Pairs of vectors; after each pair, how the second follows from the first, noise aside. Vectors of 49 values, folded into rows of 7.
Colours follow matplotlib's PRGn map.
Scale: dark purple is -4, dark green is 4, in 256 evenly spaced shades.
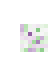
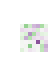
reversed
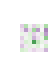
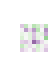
sign-scrambled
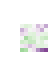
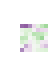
reversed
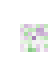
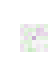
shrunk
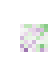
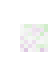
shrunk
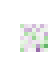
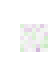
shrunk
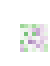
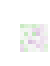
shrunk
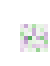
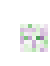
reversed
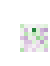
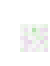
shrunk
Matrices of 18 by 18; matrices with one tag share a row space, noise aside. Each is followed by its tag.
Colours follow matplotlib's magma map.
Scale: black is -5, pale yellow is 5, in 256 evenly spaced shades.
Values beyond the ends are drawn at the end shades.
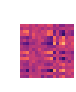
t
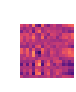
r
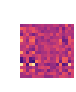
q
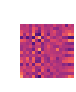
r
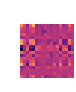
q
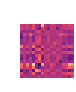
r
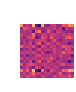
r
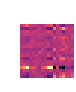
t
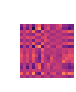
r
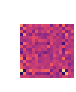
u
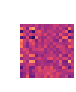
q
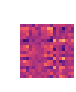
t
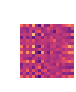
r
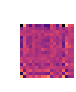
u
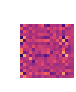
u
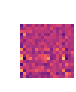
u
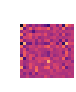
u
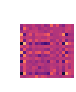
u
